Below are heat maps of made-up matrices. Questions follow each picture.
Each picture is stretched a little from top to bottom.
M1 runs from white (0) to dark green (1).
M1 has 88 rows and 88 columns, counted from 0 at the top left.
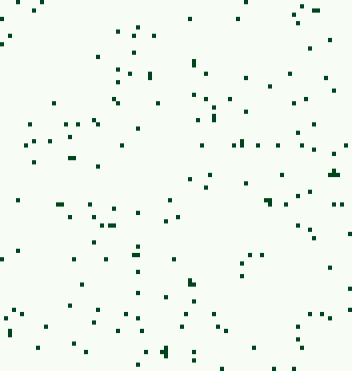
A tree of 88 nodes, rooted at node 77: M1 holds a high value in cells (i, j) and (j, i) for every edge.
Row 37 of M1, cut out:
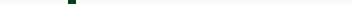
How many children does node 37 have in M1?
1
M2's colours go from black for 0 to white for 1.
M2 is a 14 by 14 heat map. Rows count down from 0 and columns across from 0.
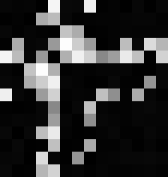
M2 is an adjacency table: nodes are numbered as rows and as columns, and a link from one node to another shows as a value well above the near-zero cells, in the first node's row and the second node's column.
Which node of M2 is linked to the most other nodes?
node 4
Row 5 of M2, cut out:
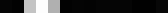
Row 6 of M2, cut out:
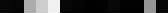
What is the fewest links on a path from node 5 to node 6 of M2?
2
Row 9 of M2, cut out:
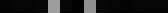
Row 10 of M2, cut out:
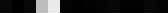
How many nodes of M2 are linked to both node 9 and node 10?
1
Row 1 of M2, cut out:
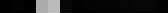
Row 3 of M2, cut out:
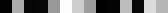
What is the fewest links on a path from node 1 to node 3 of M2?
1
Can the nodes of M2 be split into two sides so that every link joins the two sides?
no
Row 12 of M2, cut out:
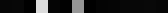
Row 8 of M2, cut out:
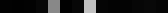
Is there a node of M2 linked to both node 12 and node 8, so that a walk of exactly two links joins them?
no
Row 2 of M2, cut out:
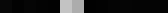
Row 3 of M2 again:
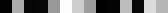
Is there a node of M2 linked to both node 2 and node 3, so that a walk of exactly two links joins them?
yes
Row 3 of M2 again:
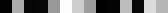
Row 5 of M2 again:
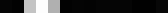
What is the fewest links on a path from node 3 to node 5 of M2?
1
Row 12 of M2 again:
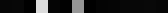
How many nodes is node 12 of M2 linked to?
2
